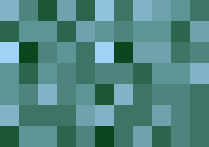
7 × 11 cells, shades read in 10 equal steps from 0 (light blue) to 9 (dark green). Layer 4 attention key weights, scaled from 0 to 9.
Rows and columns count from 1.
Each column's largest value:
8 9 8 7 7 9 9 7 7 7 6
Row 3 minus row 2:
-7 5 1 -3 3 -4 4 -1 -1 -1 2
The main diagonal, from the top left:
2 4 5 5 4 2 6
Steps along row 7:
down same up down up down down up down up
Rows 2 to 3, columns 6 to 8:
4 5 4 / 0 9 3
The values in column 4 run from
3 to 7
